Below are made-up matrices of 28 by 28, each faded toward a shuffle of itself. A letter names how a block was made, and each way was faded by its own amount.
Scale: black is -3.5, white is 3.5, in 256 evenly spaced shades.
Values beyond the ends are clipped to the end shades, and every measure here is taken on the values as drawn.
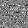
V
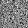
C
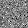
C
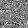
V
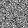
C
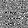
V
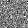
C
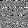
V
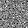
C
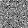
C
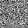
C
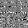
V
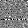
V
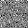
V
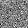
C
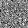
C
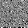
V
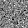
C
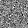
C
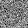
C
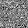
V
